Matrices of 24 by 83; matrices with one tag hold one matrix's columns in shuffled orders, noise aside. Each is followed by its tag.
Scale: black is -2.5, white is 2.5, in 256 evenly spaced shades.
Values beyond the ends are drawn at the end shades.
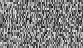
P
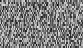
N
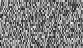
N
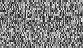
P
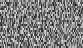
N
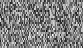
P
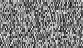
N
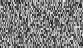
N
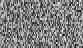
N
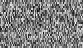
P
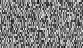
N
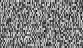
N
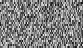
N
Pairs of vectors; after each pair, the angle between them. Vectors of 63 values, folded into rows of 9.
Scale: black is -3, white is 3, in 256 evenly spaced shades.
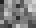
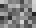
orthogonal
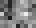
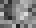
nearly parallel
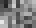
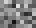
partly opposed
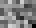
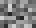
partly aligned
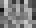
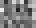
nearly opposite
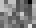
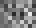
partly opposed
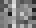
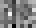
nearly opposite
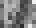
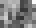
nearly parallel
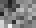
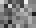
orthogonal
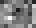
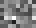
partly aligned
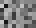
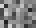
nearly parallel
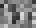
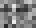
partly opposed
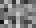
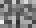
nearly opposite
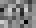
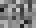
nearly parallel
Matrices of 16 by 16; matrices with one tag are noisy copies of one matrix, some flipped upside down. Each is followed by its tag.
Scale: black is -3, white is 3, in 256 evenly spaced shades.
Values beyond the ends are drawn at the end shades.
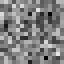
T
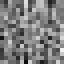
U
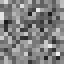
T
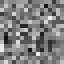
T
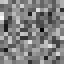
T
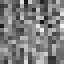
U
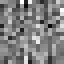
U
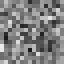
T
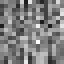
U
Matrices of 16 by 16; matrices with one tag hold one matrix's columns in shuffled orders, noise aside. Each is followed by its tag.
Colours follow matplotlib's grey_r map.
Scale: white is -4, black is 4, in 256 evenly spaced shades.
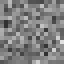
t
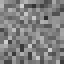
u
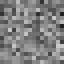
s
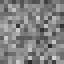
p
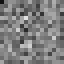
s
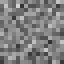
u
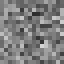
s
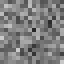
t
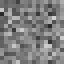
s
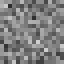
u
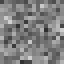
p
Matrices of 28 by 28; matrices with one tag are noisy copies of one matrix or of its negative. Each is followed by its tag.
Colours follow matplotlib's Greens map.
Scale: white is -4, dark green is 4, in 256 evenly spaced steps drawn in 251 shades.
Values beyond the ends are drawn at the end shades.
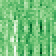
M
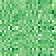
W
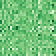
W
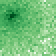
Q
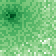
Q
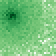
Q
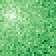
Q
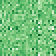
W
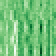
M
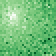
Q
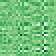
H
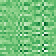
H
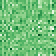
W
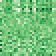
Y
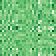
W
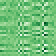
H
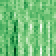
M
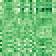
Y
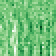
M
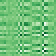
H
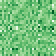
W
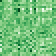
Y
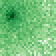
Q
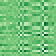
H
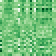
Y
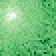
Q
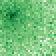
Q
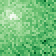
Q
